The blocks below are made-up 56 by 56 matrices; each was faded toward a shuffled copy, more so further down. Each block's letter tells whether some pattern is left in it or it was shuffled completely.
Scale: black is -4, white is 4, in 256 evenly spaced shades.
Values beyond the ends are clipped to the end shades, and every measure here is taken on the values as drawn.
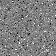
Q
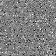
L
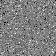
L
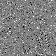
Q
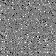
L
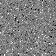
Q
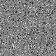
L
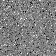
Q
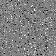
L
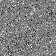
Q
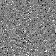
L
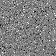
Q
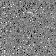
L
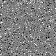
L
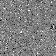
Q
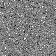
Q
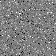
Q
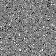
L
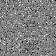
L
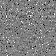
L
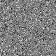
Q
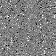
L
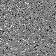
Q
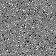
Q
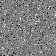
Q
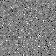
L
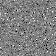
Q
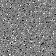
Q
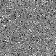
L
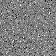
L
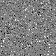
L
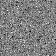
Q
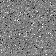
Q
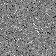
Q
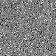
L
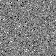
Q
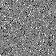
Q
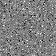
L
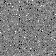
L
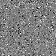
L
